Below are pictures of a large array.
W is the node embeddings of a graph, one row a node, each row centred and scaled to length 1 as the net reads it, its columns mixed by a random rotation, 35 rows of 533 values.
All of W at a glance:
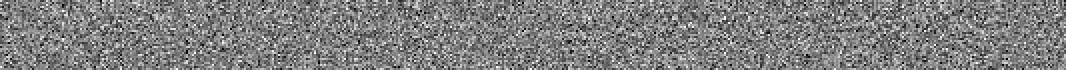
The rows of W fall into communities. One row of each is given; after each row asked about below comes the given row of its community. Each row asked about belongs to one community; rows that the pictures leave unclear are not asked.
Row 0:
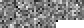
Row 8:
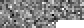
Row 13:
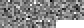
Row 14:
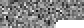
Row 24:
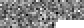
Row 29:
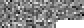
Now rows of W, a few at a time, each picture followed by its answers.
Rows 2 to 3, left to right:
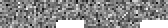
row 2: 0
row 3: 8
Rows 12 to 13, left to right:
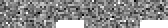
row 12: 29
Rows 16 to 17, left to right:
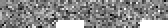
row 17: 24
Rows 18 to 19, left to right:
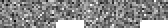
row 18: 8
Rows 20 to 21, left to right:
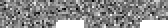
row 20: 13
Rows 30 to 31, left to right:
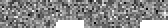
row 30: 14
